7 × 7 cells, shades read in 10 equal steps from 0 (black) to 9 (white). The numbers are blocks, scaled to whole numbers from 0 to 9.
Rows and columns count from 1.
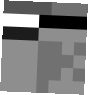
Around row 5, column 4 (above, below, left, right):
4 4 5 4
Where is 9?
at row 2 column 1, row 2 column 2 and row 2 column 3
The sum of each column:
33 33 33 24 26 28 27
